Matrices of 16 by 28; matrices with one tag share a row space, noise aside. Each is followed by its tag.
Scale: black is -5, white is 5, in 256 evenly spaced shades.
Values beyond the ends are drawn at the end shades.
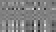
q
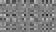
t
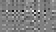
q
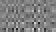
q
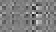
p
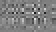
q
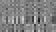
q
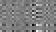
p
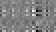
p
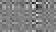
p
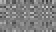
t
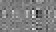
p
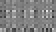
t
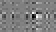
p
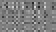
q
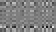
t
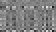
t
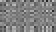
t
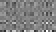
t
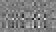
q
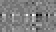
p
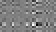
p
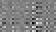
p
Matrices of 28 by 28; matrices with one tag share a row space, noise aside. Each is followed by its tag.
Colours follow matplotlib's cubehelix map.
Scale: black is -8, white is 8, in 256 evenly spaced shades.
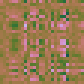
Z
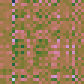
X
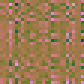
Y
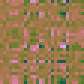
Z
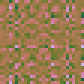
Y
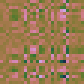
Z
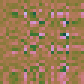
Z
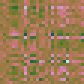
Z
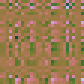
Y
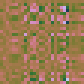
Z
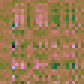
X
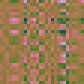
Z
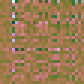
X
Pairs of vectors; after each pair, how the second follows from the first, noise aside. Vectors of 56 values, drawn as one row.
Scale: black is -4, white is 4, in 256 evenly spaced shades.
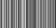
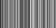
reversed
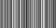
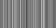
shrunk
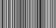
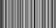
shuffled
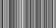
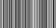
reversed
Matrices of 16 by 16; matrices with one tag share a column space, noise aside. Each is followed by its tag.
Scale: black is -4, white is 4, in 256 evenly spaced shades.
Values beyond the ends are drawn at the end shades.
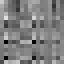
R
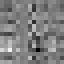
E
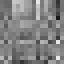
R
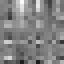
R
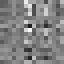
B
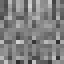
R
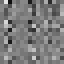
B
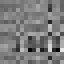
E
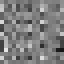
E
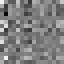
B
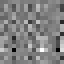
E
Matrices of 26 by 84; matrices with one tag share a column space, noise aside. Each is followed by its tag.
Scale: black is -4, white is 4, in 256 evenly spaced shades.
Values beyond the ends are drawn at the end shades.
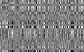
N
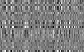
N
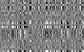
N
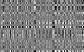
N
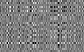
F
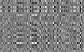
F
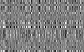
N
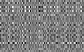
F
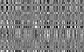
N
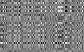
F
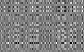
F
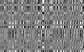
N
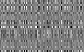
N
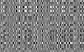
F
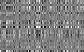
N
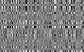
N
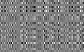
F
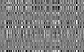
N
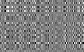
F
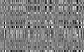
N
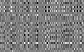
F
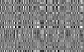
N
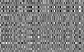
F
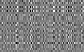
F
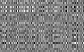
F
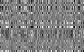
N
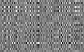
F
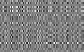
F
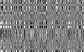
N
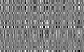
N
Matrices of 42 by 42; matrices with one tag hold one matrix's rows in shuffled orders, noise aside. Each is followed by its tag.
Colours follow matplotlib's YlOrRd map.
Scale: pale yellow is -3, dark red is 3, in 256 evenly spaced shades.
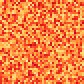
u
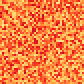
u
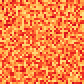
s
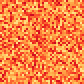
u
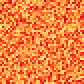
s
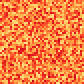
u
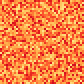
s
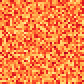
s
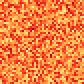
u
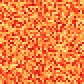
u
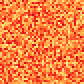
u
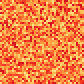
s
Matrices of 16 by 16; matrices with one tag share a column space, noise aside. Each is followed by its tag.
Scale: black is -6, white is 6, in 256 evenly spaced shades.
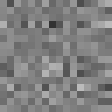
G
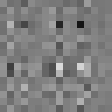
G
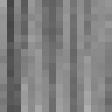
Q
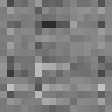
G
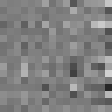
G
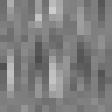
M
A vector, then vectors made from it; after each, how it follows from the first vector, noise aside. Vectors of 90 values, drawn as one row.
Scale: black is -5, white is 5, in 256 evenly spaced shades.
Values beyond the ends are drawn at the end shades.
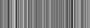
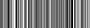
scaled up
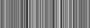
wrapped around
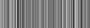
reversed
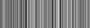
wrapped around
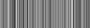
negated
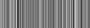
reversed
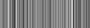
negated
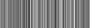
wrapped around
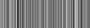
reversed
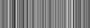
negated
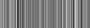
reversed
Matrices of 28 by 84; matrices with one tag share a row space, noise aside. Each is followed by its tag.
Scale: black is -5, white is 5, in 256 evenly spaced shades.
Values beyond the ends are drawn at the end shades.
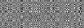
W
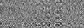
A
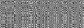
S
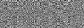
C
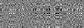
A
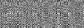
C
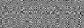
W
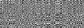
A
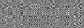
W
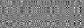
W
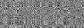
C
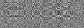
C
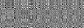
S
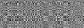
C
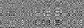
A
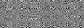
W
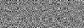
C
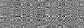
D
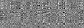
D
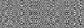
W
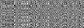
S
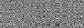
A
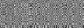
S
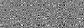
D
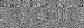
D
